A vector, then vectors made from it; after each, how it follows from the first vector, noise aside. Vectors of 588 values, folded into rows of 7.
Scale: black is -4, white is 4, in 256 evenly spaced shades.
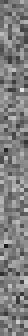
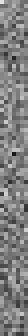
wrapped around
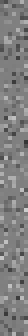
partly zeroed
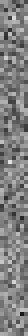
wrapped around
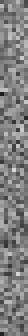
wrapped around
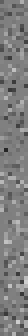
partly zeroed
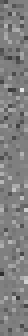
partly zeroed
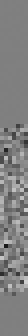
partly zeroed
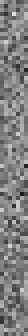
wrapped around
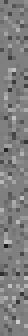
partly zeroed
